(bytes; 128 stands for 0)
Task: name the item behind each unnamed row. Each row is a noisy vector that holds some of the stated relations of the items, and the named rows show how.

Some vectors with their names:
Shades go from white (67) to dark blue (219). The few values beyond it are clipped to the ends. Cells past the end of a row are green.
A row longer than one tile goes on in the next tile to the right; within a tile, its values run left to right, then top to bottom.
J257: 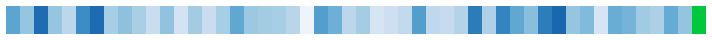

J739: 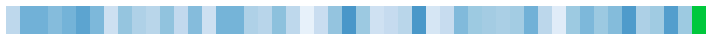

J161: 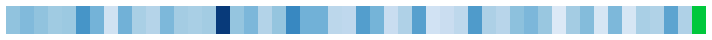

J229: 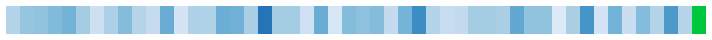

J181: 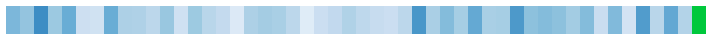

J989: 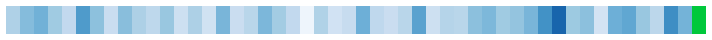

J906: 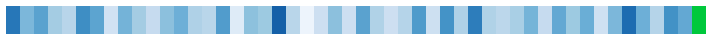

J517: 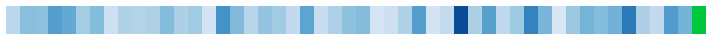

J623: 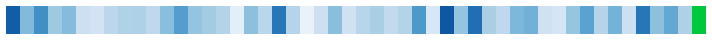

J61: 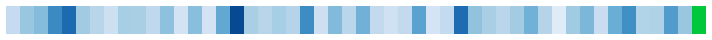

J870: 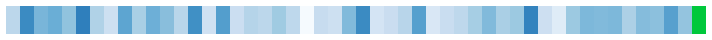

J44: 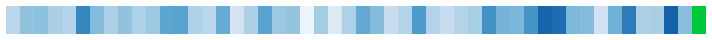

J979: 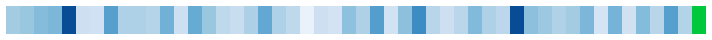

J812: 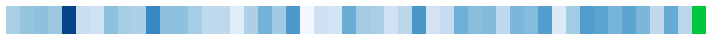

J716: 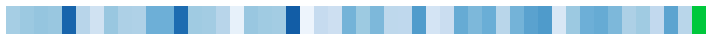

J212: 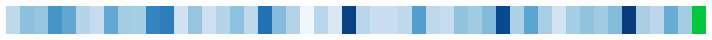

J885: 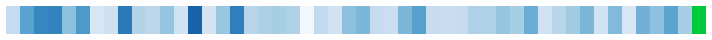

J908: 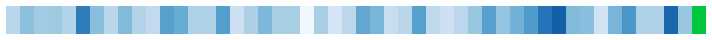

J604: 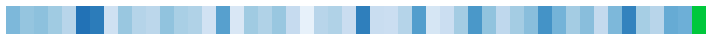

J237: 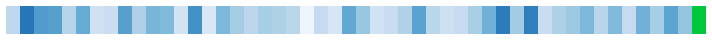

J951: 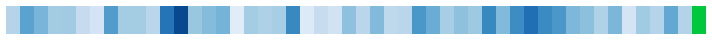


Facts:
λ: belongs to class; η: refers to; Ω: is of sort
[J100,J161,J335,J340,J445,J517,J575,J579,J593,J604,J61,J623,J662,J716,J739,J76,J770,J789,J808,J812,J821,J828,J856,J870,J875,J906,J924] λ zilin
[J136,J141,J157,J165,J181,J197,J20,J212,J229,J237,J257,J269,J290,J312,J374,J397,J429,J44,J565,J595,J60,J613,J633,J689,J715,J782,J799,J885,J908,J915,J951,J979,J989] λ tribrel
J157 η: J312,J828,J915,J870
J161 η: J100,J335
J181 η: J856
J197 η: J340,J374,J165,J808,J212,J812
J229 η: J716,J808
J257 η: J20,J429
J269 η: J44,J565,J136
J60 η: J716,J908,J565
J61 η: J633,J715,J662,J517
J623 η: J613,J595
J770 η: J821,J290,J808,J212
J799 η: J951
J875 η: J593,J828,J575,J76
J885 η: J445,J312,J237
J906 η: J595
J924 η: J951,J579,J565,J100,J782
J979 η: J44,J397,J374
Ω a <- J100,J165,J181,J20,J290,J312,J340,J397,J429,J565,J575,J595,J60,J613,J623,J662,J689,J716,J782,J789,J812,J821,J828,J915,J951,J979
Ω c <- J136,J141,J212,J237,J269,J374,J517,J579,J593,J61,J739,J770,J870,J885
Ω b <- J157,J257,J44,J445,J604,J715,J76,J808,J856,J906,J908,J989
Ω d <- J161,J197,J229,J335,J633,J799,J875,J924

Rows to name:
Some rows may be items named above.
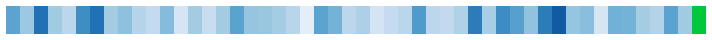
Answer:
J257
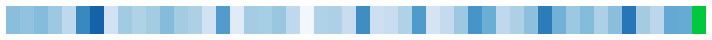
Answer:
J856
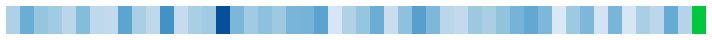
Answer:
J799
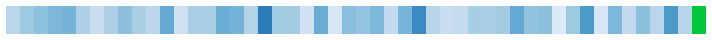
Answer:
J229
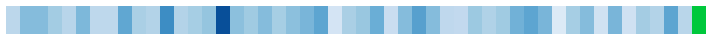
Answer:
J799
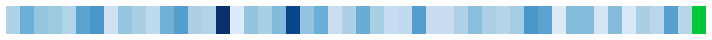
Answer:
J335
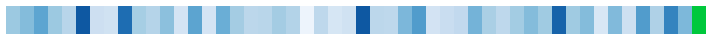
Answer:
J157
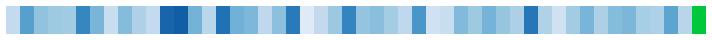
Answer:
J579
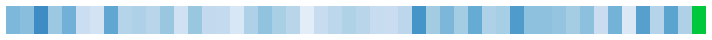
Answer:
J181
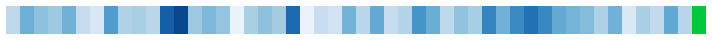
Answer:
J565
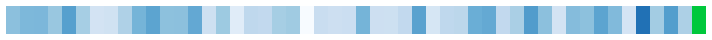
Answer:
J575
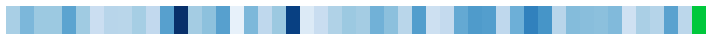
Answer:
J100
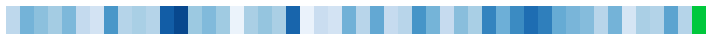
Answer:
J565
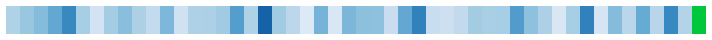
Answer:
J197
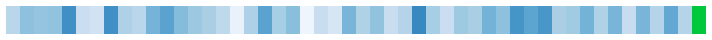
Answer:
J397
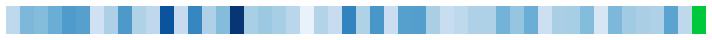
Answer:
J269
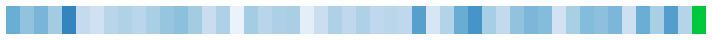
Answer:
J789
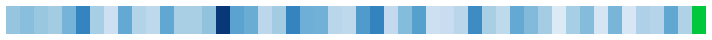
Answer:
J924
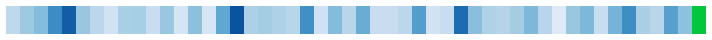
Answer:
J61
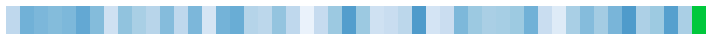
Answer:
J739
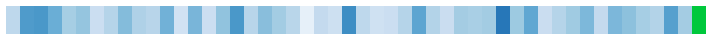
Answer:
J141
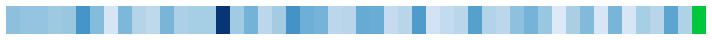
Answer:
J161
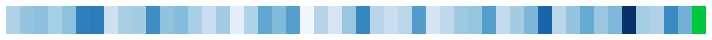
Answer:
J808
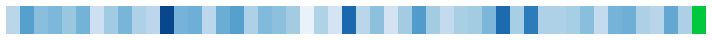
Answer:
J136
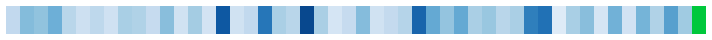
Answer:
J633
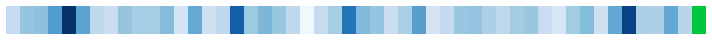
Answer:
J770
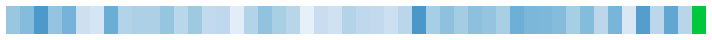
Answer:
J689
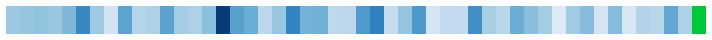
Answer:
J924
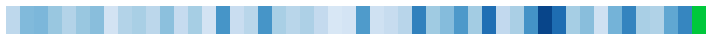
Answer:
J715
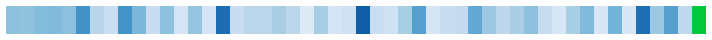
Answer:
J875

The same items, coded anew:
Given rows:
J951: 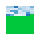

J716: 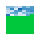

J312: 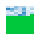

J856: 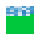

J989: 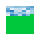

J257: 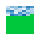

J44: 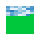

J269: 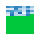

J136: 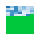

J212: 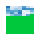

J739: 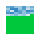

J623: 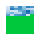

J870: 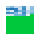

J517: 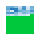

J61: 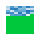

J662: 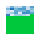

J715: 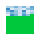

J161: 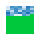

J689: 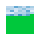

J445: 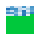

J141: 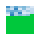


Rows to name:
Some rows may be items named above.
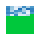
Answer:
J808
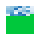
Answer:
J885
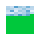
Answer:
J689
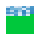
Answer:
J856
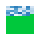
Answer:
J799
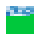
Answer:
J335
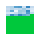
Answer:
J181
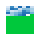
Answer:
J875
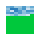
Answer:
J739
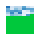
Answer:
J374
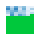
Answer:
J237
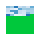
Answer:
J565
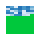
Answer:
J770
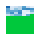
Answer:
J212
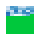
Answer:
J335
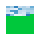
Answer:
J565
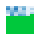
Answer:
J237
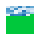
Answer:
J157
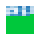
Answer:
J979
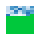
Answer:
J100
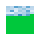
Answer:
J689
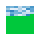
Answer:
J908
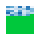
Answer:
J229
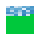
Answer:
J604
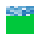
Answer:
J906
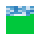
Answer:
J579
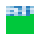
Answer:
J60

